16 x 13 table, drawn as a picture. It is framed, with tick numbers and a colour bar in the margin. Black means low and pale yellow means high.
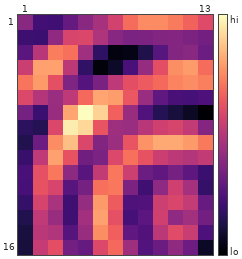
Rings: centred on the bottom right. Mirror symmetry: none. Slope: none.
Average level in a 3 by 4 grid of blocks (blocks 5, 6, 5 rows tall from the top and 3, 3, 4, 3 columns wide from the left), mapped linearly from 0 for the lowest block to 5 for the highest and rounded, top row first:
2 0 1 4
1 5 3 0
0 1 1 0
